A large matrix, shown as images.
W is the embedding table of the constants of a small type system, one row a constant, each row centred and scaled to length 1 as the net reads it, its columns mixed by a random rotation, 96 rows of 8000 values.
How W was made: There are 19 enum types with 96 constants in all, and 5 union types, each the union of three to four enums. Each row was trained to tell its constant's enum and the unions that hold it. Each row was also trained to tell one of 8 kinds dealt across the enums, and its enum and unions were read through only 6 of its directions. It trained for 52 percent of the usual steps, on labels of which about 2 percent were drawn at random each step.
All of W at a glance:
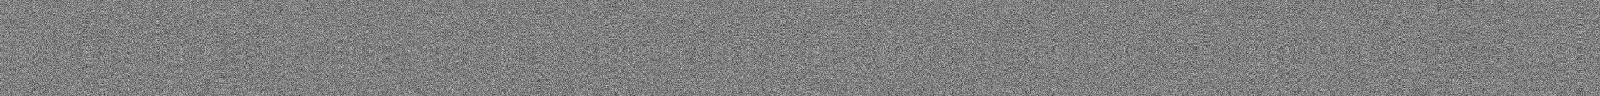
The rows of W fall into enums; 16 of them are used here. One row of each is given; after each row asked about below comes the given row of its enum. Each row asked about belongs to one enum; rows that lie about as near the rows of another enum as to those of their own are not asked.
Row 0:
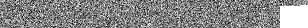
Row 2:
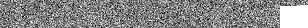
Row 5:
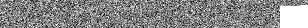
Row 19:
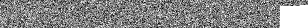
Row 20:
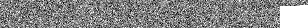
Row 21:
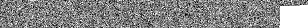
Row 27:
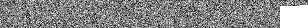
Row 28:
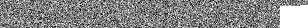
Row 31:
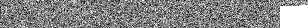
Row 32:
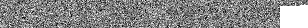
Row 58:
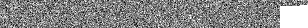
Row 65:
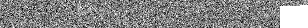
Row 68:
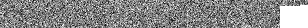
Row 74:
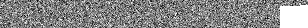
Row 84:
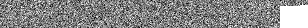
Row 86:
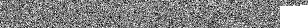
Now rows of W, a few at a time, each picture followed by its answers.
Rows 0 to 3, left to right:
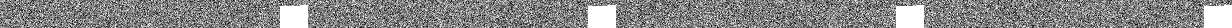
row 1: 86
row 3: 86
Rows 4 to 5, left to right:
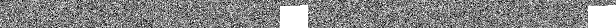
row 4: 21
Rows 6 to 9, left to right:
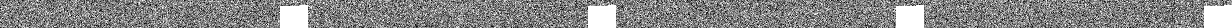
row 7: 0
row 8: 84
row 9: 0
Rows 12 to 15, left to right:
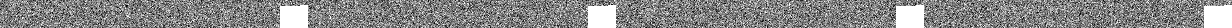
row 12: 28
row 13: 84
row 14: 32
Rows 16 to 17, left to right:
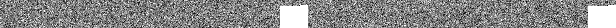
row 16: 28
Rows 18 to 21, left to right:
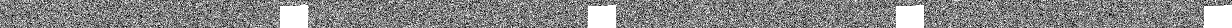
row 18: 31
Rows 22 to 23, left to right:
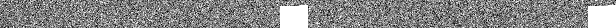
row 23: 32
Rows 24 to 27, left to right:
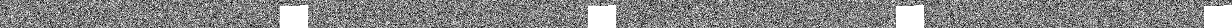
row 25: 28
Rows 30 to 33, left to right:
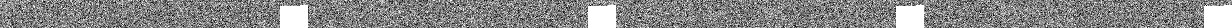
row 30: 0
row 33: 65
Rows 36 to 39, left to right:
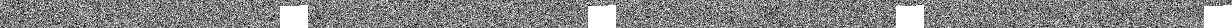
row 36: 20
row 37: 31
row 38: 28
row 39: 32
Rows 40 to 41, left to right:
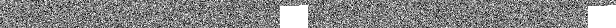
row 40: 5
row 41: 20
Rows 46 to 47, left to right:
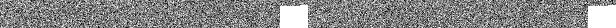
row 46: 68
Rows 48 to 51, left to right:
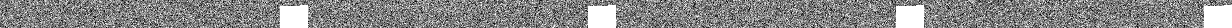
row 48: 58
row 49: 68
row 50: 21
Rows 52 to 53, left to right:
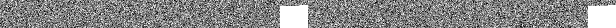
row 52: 5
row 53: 86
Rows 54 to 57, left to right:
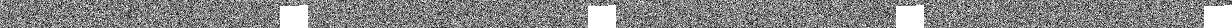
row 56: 68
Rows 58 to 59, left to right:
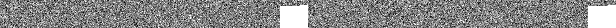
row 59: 58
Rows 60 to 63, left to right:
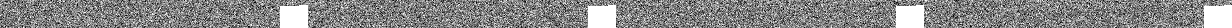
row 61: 86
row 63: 5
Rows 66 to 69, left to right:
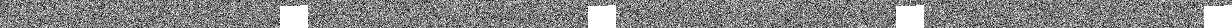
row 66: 84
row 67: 32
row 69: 20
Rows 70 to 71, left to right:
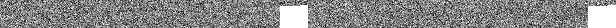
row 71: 68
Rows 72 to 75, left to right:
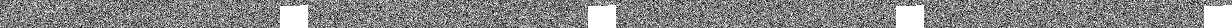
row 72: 84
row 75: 5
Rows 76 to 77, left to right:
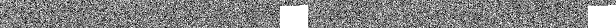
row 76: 68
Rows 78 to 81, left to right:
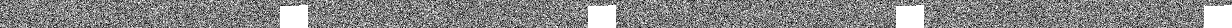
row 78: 32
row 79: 28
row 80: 84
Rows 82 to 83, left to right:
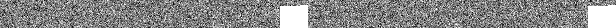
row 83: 0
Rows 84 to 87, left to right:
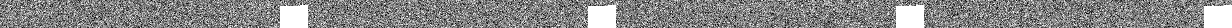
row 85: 20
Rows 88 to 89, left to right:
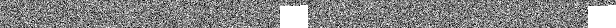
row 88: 28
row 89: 84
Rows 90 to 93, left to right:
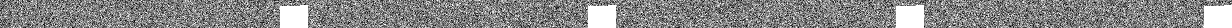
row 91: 86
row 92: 86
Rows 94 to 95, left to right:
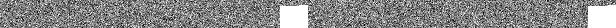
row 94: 5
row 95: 21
